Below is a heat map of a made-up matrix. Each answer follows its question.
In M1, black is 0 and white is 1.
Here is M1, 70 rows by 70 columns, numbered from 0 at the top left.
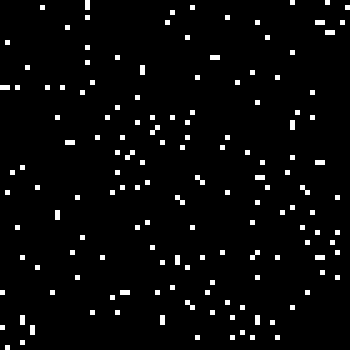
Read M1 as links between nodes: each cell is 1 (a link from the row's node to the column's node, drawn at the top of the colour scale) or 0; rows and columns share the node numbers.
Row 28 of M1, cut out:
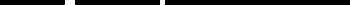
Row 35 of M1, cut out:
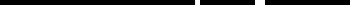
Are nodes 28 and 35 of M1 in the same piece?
yes
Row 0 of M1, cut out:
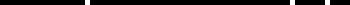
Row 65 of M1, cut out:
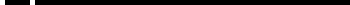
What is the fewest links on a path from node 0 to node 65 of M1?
1
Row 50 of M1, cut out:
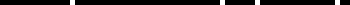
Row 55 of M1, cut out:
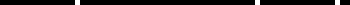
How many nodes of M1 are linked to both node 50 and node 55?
2
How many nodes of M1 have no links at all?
0
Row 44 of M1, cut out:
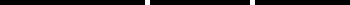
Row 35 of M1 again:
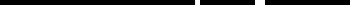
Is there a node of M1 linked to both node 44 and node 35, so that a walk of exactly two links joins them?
no
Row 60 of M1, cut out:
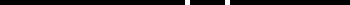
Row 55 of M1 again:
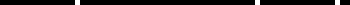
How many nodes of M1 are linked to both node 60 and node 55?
0
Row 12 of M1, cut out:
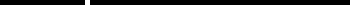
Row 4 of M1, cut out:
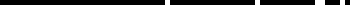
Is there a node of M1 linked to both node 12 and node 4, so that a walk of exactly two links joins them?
no
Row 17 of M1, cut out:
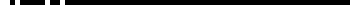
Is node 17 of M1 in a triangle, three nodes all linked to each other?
no
